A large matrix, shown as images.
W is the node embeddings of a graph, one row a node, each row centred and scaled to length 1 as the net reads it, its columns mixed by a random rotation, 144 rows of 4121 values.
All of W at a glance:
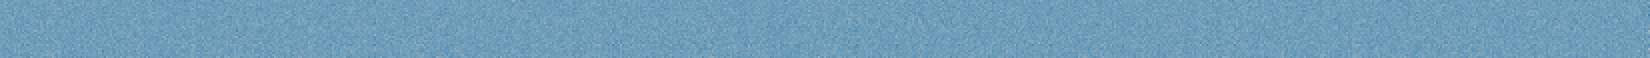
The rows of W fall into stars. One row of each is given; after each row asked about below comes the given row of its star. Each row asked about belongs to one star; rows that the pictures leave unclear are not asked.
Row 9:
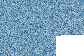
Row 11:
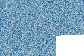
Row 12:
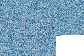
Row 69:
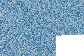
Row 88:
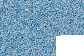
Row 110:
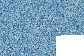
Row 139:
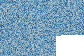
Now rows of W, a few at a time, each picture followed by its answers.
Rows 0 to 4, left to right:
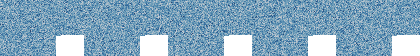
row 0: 11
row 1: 110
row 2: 88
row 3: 11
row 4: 110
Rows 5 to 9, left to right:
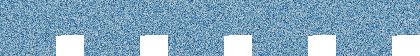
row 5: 139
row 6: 9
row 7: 88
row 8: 12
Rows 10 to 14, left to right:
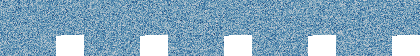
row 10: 11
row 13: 12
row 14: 139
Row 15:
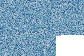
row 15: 69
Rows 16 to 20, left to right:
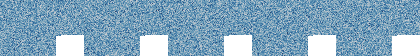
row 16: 9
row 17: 69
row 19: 88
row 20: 11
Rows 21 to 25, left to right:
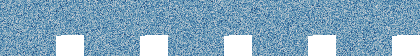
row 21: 139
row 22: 69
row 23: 88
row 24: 88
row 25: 11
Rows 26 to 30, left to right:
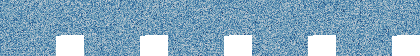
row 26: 12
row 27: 9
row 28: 11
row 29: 69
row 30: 139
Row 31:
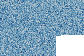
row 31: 88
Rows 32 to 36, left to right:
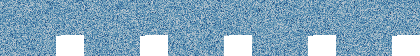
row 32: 11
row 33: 12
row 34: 69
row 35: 110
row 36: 11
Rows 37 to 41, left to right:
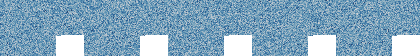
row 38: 69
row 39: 11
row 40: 12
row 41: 69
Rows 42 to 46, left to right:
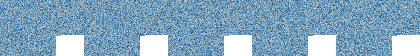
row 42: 88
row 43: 69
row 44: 9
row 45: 9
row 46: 110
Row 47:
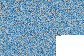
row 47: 9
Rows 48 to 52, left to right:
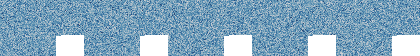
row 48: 9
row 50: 110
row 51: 88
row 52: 110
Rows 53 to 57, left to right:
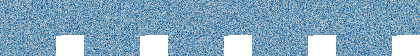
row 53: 110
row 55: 12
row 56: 9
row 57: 110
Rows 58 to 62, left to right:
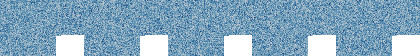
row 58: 139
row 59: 110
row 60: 9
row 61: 12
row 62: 69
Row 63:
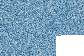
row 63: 139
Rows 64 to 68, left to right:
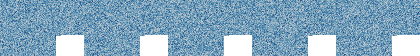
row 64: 9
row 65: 12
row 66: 69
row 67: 139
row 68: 139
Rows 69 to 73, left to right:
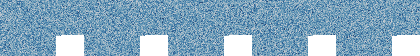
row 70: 69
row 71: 88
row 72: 88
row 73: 12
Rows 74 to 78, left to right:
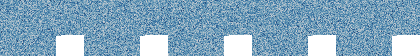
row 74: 69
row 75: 139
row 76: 12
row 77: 88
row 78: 88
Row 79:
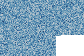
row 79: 88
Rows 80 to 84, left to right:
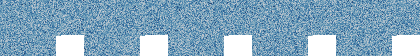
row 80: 9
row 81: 110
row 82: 69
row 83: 88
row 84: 139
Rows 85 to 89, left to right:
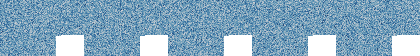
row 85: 12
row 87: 69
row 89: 11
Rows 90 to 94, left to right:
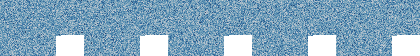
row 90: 9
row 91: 11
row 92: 110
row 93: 110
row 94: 11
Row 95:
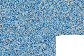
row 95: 12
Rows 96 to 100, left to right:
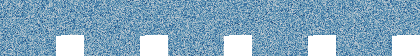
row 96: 110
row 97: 139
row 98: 139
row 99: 9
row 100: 69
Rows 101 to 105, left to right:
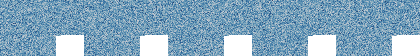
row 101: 11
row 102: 69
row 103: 12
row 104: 12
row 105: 11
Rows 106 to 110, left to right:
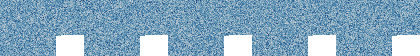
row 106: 9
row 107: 69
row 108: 69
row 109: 69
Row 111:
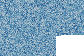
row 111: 110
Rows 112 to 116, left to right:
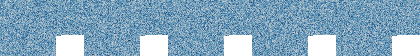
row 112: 139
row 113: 139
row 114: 139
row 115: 139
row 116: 88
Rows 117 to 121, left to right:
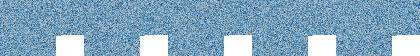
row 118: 12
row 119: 69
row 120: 88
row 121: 69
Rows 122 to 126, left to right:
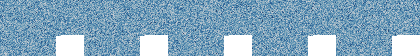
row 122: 12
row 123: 88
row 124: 69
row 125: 11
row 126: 9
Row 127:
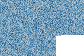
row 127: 88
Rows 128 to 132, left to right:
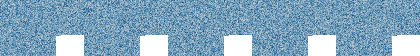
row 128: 88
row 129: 88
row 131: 88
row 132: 139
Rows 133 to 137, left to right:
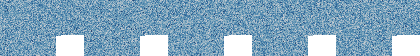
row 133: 110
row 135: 139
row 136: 11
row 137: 139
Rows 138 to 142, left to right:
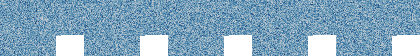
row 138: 9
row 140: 110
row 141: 139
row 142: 110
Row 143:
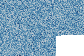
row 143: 69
